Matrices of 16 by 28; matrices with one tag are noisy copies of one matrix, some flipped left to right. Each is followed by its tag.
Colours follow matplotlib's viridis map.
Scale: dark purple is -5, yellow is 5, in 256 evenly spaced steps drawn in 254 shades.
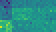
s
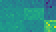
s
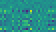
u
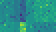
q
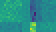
q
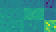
s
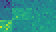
s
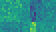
q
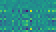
u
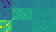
s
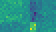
q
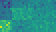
s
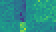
q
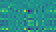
u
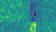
q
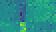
q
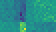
q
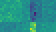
q
